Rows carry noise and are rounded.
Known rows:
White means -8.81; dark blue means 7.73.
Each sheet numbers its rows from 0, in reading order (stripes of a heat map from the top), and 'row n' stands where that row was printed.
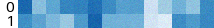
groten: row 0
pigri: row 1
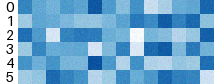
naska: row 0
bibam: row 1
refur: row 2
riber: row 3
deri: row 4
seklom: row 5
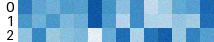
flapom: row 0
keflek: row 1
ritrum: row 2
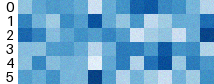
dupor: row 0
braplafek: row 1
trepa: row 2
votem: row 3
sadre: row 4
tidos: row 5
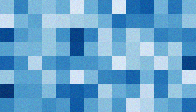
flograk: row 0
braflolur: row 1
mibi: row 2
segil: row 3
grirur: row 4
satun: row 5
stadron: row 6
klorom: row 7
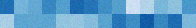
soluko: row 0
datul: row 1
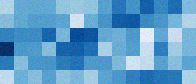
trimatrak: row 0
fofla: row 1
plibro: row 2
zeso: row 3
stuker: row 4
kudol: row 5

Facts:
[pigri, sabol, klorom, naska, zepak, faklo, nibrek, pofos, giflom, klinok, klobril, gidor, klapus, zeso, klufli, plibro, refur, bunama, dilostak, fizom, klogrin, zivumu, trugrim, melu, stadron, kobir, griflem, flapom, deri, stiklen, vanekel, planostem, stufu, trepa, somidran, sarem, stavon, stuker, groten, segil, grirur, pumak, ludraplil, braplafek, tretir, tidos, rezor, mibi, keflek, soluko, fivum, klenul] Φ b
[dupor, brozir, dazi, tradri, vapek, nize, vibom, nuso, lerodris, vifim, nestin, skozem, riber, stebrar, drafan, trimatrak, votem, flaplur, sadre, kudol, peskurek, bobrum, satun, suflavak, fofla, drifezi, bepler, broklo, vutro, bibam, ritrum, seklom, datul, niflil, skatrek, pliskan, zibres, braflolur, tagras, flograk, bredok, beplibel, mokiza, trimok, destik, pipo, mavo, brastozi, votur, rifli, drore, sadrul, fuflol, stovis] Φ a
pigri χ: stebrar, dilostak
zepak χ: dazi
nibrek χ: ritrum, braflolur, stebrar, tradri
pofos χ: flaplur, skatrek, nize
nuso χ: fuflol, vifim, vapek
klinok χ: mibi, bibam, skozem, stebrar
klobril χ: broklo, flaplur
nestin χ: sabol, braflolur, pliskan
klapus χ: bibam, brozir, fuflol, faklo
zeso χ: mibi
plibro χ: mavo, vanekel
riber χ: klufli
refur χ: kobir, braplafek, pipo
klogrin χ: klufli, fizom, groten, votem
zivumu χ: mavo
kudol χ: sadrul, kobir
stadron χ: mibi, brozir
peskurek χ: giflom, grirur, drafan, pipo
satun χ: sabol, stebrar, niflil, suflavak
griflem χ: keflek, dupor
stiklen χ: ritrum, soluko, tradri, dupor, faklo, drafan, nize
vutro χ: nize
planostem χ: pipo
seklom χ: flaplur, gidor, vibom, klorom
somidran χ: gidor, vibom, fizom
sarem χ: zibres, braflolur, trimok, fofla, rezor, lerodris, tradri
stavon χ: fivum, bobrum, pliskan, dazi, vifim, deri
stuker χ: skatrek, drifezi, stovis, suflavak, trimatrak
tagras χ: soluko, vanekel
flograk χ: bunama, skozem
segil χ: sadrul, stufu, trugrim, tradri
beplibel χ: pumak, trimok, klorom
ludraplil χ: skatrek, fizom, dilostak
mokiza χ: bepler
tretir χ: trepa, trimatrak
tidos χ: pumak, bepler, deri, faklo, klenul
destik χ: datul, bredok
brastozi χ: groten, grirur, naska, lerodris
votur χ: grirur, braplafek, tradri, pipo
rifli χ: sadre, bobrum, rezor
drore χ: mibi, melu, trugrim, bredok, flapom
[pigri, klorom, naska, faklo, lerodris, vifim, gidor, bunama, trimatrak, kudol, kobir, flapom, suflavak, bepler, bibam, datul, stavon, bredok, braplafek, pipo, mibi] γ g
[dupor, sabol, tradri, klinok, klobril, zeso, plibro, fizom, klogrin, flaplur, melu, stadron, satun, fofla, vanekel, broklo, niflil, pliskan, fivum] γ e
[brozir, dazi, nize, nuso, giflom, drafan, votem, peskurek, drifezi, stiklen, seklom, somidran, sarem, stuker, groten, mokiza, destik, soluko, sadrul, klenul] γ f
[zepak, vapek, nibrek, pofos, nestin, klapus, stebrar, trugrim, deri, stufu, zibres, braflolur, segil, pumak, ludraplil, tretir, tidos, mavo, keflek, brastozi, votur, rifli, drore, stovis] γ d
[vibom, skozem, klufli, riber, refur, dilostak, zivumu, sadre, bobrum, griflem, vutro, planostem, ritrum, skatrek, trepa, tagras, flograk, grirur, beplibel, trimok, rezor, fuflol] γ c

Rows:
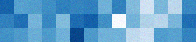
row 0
fivum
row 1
zivumu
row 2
stavon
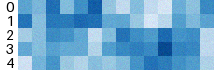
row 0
ludraplil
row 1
somidran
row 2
nize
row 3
brozir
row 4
rifli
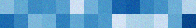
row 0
broklo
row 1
dilostak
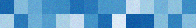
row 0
klenul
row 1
tagras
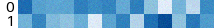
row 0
sabol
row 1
skozem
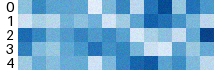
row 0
vibom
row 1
votur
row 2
klufli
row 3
sarem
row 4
tradri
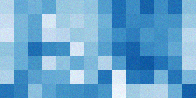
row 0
lerodris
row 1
stebrar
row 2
nestin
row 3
flaplur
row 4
drore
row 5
vutro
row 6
griflem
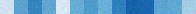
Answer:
mavo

